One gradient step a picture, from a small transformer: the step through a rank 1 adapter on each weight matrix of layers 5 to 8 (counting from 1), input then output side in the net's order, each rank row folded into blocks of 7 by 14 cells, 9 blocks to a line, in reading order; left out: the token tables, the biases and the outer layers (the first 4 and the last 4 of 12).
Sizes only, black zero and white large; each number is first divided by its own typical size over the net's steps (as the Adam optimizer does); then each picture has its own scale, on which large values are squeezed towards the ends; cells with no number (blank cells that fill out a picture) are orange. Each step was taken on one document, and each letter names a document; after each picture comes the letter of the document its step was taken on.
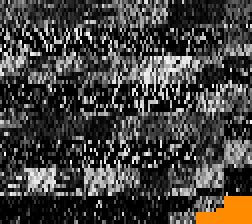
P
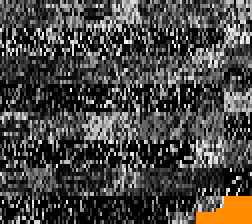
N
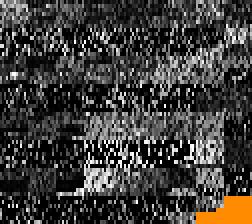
N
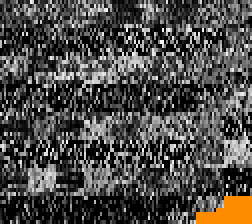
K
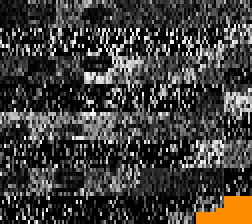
N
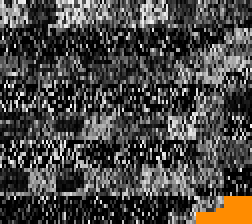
K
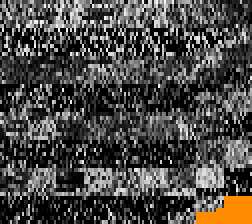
P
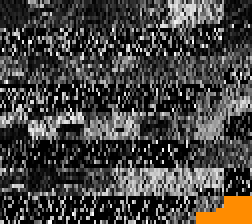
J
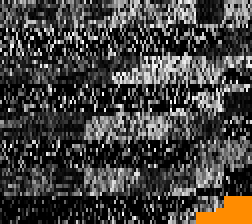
P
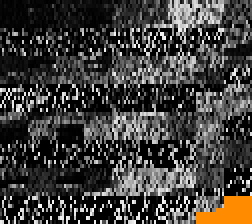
J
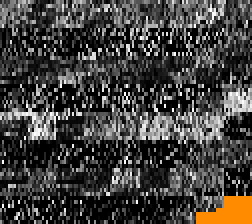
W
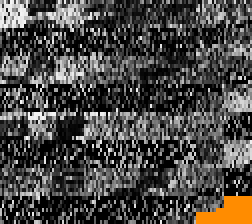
J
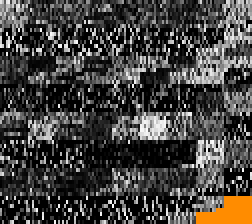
N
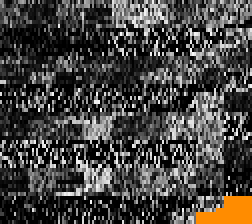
K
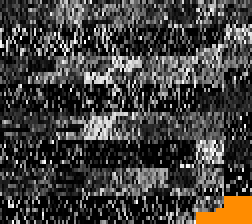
N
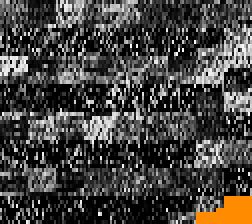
N
